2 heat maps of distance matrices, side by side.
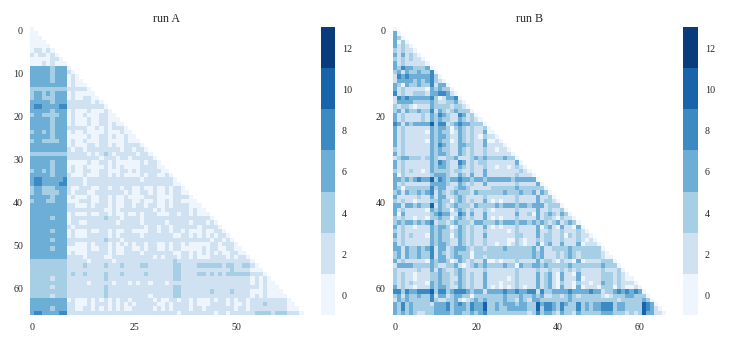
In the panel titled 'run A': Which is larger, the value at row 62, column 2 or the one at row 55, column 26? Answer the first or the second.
the first
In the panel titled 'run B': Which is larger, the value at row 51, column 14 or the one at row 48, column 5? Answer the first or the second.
the first
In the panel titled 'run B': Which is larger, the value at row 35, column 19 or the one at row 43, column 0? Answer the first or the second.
the second
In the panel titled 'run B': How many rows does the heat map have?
67
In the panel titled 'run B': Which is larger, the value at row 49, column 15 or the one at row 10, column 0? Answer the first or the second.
the second
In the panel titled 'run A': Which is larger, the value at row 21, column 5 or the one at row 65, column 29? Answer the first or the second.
the first
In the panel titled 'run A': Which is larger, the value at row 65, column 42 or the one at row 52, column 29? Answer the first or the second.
the second
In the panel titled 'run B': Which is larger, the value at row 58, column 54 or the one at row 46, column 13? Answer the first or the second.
the second
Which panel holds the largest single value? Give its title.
run B
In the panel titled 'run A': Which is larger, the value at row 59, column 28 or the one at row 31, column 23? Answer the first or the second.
the first
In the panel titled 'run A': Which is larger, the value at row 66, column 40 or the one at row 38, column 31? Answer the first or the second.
the first
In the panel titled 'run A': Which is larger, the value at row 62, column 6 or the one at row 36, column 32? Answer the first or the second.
the first
